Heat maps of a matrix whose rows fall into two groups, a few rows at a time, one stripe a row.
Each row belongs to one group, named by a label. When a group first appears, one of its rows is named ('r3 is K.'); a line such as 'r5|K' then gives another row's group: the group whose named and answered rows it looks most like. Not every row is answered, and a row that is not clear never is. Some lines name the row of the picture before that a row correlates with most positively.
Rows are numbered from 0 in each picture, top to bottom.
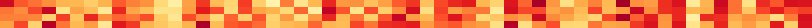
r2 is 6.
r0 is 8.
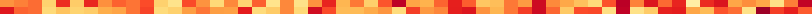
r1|8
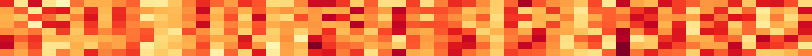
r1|6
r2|6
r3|6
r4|6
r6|8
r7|6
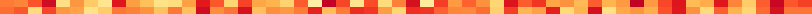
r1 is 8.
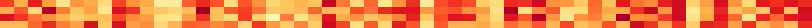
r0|8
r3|6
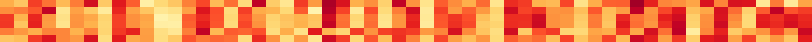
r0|6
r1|8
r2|8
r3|8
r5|6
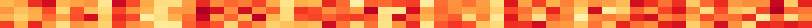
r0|6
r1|8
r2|6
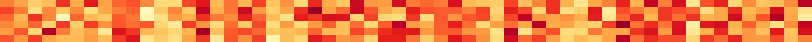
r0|6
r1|8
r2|8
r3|6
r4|6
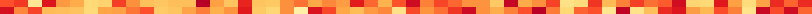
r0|8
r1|8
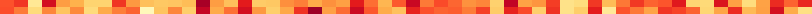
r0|8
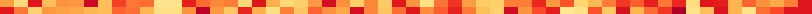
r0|6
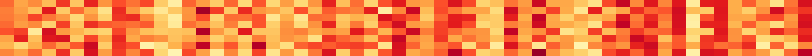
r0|6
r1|8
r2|6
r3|6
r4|8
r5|6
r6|6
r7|6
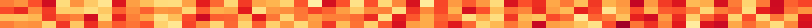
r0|8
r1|8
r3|6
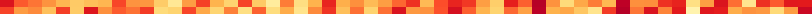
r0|8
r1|6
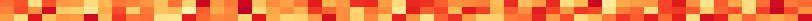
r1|8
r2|6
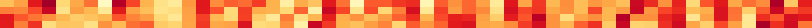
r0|6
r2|8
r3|8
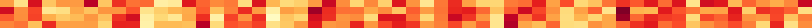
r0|6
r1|8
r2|6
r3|6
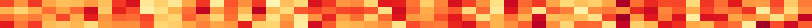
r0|6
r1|6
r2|6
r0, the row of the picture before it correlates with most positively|2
